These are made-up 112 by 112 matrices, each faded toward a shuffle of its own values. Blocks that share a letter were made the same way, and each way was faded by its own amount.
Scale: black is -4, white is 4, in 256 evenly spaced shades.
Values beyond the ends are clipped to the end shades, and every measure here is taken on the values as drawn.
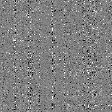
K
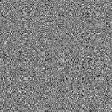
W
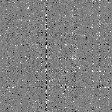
K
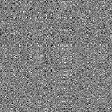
W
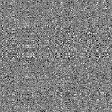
W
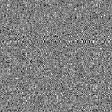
W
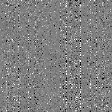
K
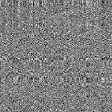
W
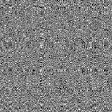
W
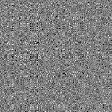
W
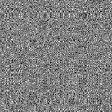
W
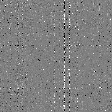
K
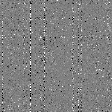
K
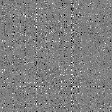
K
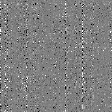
K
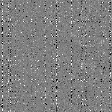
K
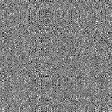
W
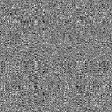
W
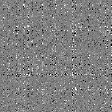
K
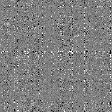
K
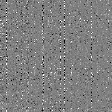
K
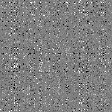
K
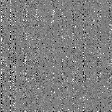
K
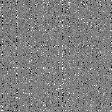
K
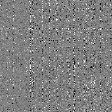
K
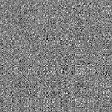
W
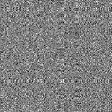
W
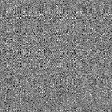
W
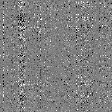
K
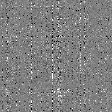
K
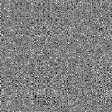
W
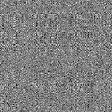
W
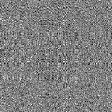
W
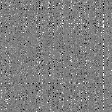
K
